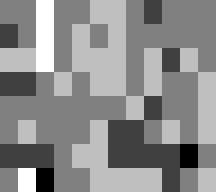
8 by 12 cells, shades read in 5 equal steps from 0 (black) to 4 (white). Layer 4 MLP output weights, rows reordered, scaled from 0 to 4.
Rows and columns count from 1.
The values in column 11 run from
0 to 3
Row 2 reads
1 2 4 2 3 2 3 2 2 2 2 2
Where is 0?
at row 7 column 11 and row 8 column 3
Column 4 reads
2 2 2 3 2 2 2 2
